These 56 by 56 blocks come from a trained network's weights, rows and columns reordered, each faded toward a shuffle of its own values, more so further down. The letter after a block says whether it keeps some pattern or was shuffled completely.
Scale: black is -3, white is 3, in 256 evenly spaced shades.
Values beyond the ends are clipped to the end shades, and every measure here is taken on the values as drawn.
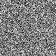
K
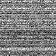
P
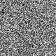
K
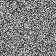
K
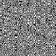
P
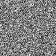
P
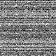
P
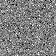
K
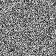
K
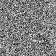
K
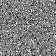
K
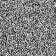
K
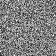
K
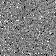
K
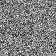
K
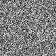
K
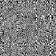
P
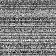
P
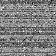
P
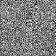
P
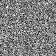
K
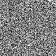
P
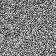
K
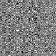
P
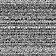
P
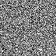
P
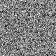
K
